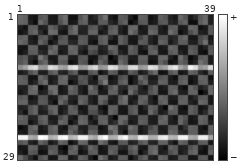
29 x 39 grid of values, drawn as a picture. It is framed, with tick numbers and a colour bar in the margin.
Average level on the scale: 30%. Slope: none. Odd lines: rows 11 and 25.
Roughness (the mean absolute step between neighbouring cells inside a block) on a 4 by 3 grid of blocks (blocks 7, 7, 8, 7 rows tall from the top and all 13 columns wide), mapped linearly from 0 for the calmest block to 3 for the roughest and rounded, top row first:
0 0 0 | 2 2 3 | 0 0 0 | 3 3 2
